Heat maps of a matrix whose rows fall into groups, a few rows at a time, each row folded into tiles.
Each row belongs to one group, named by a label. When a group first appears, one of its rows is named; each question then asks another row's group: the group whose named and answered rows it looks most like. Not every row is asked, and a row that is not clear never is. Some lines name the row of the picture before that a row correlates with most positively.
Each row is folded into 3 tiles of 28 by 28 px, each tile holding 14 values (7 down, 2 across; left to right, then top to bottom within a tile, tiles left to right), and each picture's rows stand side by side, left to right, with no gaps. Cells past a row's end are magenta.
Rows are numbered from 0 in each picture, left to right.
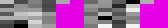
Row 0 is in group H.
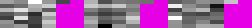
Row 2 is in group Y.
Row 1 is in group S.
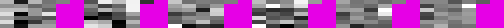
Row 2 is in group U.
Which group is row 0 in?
S
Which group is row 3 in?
U
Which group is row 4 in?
U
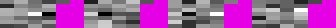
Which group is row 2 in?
S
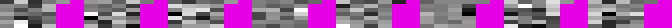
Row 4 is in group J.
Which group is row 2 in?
Y
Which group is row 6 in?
U
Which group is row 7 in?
S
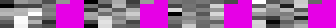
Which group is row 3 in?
S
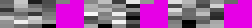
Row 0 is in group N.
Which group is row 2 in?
S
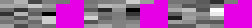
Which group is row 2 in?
U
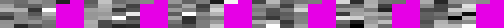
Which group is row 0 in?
U
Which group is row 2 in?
H
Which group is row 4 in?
H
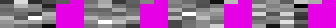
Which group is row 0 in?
N
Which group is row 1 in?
N
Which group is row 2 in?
H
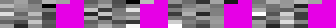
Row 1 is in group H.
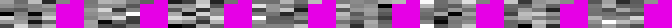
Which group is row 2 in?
S
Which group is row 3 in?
Y
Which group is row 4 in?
Y
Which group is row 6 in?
H
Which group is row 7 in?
N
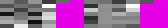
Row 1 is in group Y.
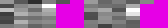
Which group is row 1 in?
U
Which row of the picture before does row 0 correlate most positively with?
1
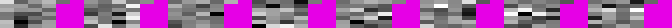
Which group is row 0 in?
S
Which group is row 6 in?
S
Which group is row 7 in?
U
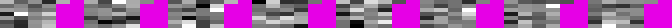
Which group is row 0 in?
H
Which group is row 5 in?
U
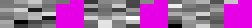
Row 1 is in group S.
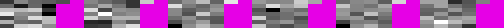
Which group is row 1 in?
H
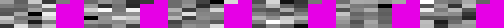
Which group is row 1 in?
U
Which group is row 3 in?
N
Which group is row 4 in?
Y
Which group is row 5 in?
S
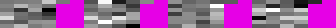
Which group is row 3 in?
U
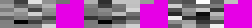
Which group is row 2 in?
Y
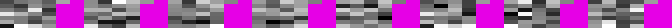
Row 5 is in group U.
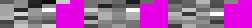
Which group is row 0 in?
H
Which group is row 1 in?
U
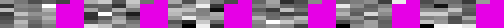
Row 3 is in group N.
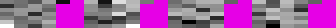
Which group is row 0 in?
J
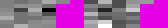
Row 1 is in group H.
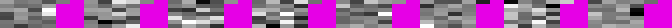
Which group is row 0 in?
U
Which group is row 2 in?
N
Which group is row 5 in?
J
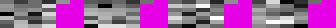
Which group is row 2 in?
S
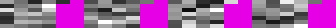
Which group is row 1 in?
N
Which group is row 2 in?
H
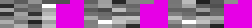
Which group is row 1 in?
N
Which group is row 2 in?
N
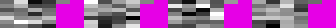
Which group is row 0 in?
N
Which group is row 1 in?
S
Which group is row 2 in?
S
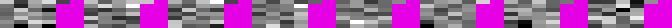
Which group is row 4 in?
N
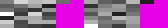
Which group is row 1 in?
J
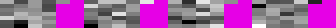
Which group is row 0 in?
H
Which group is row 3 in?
J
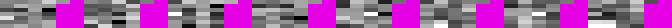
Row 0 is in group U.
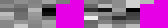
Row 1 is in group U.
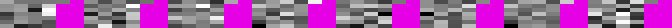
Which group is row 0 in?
U
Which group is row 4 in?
S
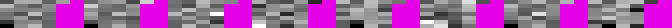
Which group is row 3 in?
J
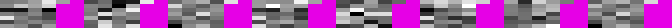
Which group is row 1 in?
H
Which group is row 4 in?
S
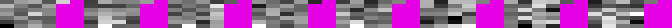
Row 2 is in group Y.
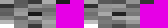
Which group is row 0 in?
J
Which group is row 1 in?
J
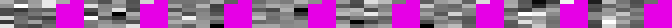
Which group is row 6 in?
H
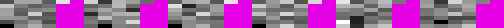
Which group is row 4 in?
S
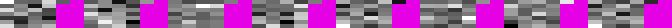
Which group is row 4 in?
J
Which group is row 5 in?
S
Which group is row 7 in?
J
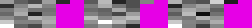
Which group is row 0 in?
J
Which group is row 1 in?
N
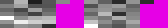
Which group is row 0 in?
N
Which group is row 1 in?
J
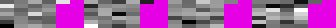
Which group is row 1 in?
J
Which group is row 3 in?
U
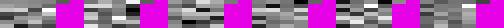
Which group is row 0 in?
U
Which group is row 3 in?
U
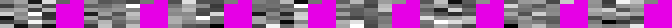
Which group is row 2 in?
N
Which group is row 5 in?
N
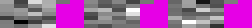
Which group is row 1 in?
U
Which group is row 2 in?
N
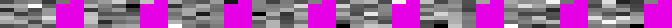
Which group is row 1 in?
Y
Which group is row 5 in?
H
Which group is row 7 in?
N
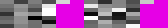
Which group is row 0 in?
U
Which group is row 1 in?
Y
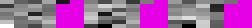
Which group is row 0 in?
J
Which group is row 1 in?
S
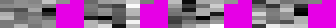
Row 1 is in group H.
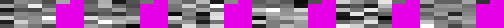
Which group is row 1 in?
N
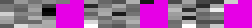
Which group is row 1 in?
J
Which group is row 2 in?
H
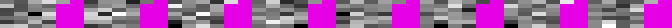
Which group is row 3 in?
N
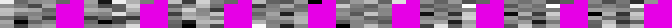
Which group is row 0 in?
S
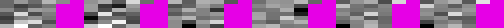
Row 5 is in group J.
